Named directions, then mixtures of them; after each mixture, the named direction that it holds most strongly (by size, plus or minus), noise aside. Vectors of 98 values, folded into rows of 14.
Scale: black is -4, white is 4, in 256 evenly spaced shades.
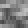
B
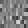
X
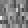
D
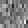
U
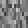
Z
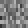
D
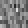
D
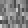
D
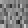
X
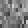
U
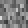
D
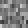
D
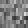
X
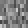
D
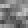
B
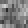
B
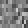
X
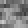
B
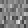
X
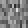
Z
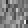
Z
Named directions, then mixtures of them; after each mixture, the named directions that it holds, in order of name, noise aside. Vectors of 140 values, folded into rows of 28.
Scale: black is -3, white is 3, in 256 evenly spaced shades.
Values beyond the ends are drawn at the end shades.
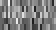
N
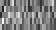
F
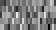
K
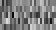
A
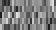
A, F, K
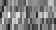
F, K, N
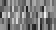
K, N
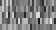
A, N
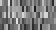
N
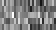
A, F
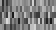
A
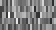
A, N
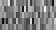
F, N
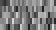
K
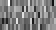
F, N
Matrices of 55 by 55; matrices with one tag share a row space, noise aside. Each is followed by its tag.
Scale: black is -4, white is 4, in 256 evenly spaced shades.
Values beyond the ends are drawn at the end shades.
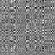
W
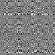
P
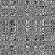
W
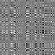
W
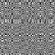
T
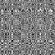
T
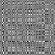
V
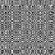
T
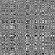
W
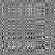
V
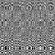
T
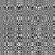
P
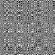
P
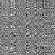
W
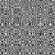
T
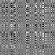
W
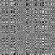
W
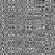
V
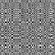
T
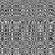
T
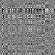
V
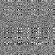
P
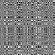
P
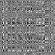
V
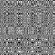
P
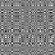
T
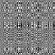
P
